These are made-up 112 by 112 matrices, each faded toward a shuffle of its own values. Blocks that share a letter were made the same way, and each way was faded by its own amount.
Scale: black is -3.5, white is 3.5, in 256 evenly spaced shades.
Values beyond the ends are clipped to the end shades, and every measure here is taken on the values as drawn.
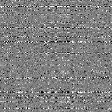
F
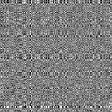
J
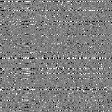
F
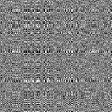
J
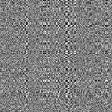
J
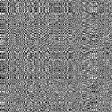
J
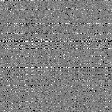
F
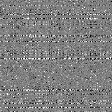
F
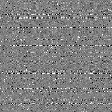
F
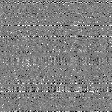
F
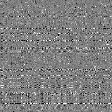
F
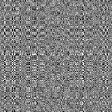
J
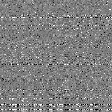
F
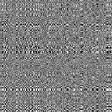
J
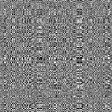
J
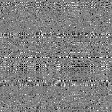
F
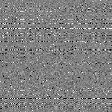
F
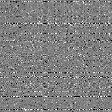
F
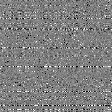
F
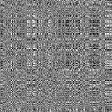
J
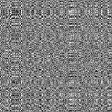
J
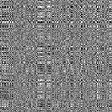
J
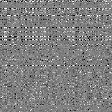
F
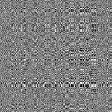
J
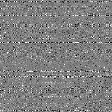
F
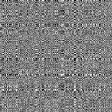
J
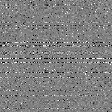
F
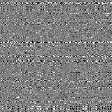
F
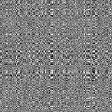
J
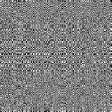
J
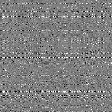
F
